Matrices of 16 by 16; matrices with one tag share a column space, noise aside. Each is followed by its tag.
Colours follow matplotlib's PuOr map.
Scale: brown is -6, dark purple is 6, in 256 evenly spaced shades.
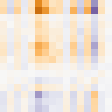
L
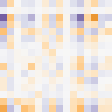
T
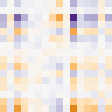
T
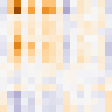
L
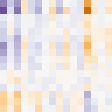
L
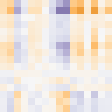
L
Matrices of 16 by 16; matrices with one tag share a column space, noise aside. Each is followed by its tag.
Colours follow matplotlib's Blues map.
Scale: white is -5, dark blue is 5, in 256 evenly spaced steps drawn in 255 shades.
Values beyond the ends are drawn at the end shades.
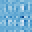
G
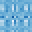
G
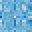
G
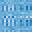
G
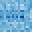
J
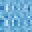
G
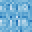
G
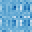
G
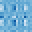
G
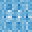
J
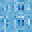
G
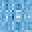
J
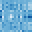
J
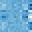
J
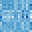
J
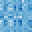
G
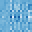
J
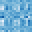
G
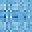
J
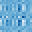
G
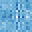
J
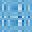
G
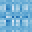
G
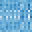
J
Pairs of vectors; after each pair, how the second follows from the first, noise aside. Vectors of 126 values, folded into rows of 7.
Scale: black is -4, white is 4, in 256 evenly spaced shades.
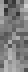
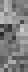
wrapped around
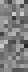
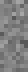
shrunk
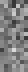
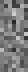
sign-scrambled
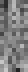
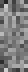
sign-scrambled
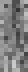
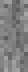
shrunk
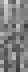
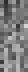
negated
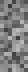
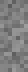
shrunk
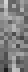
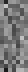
sign-scrambled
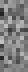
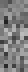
wrapped around
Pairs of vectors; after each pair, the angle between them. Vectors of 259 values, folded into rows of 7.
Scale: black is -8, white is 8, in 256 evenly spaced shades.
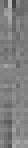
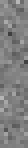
orthogonal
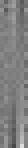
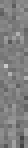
partly opposed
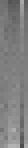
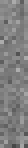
partly opposed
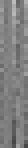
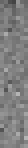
partly opposed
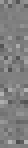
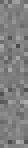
nearly opposite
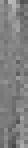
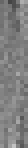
nearly opposite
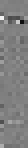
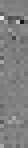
nearly parallel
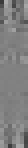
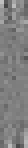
nearly opposite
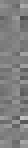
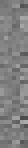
nearly opposite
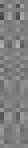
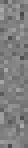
partly opposed
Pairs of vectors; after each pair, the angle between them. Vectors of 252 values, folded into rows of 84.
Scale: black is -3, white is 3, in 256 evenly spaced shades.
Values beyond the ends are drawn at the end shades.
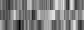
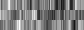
nearly opposite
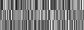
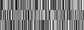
nearly parallel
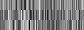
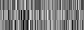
nearly opposite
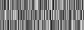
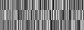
nearly parallel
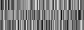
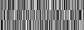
partly aligned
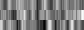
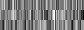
partly opposed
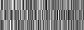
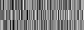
nearly opposite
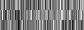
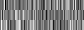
partly opposed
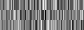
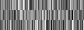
partly opposed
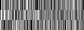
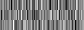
partly opposed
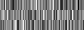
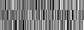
nearly opposite
